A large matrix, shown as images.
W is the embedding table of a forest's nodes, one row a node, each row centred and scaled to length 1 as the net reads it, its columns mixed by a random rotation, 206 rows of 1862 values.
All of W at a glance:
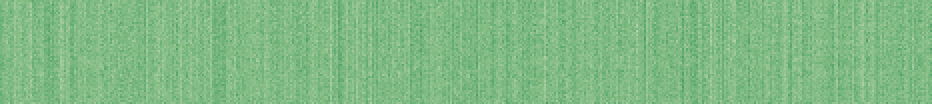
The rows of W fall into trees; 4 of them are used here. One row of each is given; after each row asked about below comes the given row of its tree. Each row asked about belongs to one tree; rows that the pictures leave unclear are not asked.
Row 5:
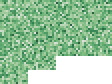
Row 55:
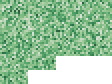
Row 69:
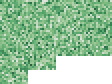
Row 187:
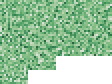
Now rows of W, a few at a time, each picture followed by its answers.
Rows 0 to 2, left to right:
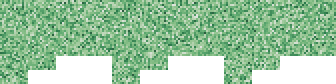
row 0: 55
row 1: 55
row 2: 69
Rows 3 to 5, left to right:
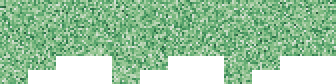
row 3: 187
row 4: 187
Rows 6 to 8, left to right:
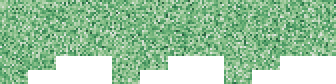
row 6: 55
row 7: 187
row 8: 187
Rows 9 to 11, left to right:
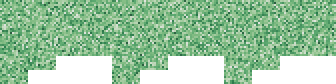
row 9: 69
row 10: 69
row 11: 187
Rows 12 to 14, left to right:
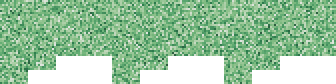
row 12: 69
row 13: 5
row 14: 5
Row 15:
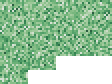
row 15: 55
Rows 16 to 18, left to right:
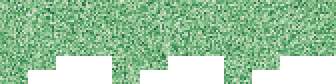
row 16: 55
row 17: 5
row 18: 69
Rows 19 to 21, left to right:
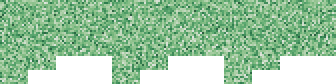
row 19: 187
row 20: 69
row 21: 187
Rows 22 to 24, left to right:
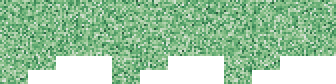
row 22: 187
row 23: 69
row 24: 69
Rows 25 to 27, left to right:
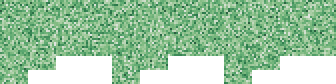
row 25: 69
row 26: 69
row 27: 55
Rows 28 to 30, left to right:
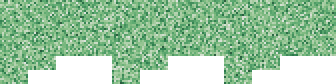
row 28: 5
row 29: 187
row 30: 69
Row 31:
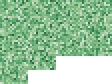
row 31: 5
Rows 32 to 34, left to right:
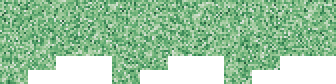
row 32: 187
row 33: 55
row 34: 55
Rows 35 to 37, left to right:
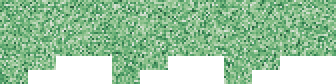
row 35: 69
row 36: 55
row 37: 5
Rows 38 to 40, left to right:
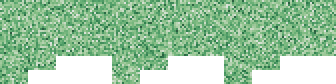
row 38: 69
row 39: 5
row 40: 55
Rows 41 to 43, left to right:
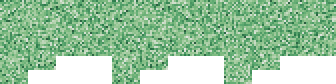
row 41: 69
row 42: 69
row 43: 187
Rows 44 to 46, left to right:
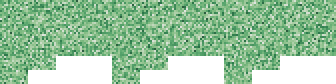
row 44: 69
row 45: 69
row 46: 5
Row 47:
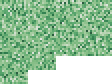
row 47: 55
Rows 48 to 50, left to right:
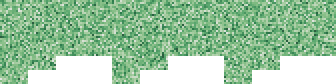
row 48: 5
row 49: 5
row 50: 187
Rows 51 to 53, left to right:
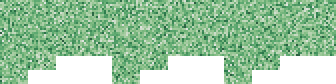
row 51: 187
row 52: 55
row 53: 5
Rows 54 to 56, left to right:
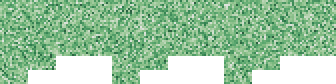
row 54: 5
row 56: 55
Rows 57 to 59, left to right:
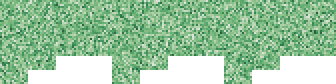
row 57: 5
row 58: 69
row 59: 55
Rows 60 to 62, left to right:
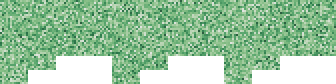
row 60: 187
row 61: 55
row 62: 5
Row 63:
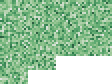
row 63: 5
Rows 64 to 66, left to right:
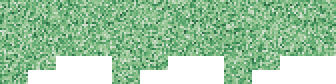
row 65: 69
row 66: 69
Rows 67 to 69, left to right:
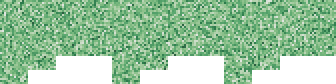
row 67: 5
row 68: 5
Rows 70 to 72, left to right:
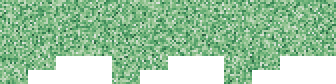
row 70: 187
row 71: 187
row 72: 69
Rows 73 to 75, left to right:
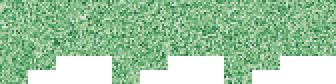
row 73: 55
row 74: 5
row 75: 5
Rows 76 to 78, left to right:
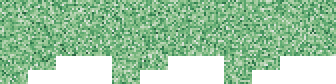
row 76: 5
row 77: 187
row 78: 69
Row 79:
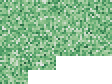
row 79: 69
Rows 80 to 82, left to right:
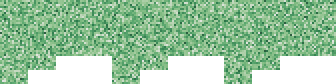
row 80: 187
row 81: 187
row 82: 5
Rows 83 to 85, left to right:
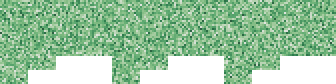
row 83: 187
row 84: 5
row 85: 69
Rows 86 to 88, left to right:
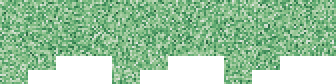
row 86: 187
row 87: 187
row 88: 5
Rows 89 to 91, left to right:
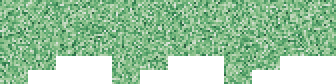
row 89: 5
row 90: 5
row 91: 55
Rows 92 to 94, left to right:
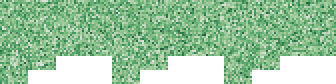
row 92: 69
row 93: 187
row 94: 55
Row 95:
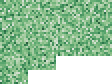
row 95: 69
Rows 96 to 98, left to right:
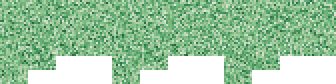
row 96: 5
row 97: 5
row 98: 55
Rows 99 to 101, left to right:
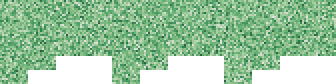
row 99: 5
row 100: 5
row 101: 187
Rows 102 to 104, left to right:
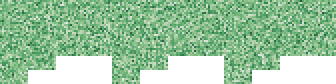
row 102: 5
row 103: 69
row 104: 187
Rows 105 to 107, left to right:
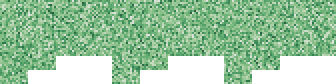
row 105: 55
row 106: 69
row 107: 5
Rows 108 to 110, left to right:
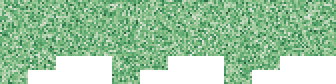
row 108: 187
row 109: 55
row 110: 55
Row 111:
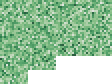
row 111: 5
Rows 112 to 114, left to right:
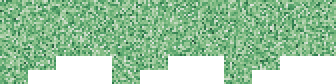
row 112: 69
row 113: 69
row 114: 5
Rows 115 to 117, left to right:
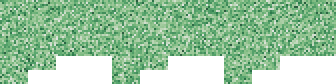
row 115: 69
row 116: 69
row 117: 69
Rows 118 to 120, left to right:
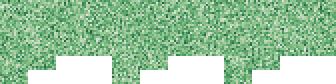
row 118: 55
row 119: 187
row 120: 69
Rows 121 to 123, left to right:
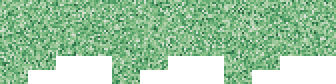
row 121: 5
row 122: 69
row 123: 55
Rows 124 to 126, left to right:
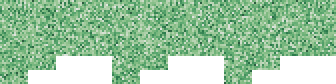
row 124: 55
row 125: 55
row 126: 69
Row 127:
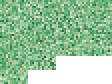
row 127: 5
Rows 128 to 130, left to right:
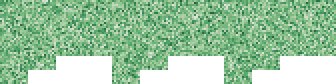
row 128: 69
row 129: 55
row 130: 55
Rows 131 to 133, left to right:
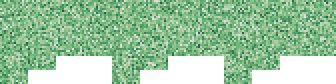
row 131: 69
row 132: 69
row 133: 55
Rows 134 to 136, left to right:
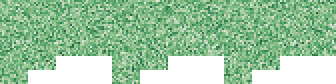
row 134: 5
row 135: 69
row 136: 5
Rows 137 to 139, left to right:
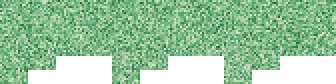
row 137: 69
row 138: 69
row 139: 187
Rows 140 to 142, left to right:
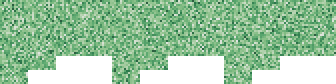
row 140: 55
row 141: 5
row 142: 187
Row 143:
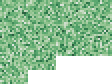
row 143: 5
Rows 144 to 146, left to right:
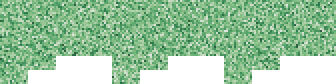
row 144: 5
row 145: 187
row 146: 5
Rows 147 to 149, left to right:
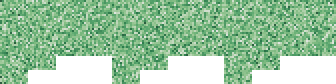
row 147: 69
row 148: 5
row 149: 5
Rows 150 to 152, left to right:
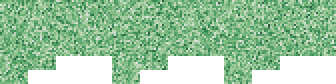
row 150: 55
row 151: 5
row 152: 5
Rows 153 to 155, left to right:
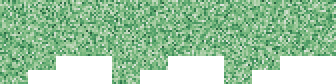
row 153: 55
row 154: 187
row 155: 187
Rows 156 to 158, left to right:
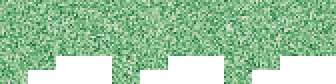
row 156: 5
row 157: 69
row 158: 69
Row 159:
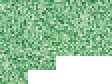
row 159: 55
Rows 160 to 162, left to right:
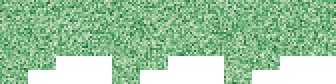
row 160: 69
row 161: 69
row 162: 187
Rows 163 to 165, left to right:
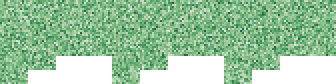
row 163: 5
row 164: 5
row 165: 187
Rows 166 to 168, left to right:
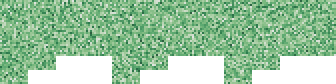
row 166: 55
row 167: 69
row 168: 69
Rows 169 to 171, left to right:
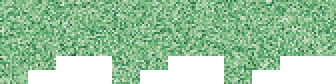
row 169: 5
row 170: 187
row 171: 69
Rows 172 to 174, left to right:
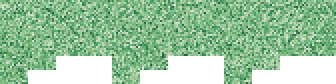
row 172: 55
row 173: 5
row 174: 69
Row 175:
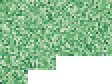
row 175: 69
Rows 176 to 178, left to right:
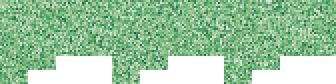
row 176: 55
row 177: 5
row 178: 69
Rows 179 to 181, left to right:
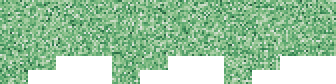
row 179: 69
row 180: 55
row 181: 69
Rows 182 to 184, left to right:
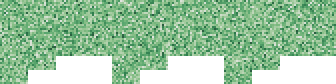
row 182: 187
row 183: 5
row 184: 69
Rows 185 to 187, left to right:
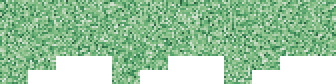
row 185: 187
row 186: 55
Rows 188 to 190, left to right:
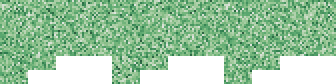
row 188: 55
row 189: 69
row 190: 55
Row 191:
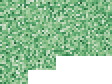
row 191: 69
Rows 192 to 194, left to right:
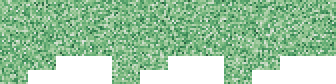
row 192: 5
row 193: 187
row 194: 69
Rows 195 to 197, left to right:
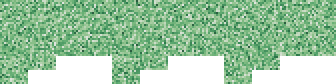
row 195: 69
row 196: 69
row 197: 5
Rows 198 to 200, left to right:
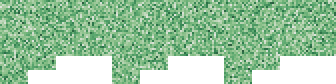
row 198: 55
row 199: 5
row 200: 69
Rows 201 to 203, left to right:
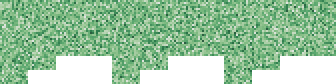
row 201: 55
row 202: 187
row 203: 69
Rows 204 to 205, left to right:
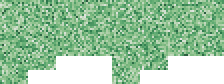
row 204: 55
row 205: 5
